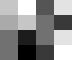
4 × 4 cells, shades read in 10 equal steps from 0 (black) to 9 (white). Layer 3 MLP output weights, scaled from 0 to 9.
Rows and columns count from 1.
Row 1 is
7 9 3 8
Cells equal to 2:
2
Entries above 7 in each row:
2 0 1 1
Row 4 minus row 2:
-2 -7 -2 7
